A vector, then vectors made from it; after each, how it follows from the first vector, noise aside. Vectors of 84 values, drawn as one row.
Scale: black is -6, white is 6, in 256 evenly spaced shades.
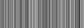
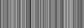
wrapped around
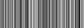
scaled up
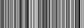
scaled up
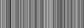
wrapped around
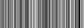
scaled up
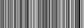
scaled up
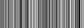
scaled up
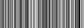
scaled up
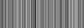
wrapped around
